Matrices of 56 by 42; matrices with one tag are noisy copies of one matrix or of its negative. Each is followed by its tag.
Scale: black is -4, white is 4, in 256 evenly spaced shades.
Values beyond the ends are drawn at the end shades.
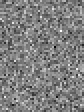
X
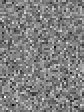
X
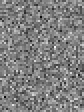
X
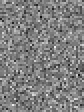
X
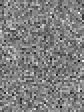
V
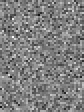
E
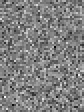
X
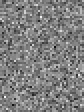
X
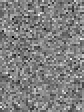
E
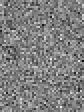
V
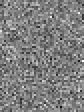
V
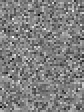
E
